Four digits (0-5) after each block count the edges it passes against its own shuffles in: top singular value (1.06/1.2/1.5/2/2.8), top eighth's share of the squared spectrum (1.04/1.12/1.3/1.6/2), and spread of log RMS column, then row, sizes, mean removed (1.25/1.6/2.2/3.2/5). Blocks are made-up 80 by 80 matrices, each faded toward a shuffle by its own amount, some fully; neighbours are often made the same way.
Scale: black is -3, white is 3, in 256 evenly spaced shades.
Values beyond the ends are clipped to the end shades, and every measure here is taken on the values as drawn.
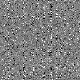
4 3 3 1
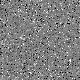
2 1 1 0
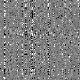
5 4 3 2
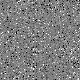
3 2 1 0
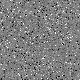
0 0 0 0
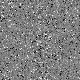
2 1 0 0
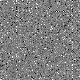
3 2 1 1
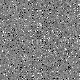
3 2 1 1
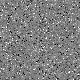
1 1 0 0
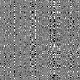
4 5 4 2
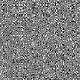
4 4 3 2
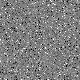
2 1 0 0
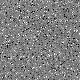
0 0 0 0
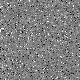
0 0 0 0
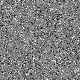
0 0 0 1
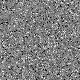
0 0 0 0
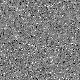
0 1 0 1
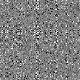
4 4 3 2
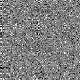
4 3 2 2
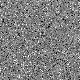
0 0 0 0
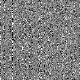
2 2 3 0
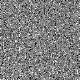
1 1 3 0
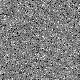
0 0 0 0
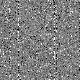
2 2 2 0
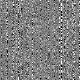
2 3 4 0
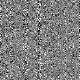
2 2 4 0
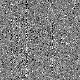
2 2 2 0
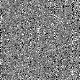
1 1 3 0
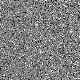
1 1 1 0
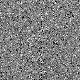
1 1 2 0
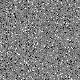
0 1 1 0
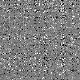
2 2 2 3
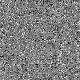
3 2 0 0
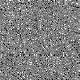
3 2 1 1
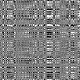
5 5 4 4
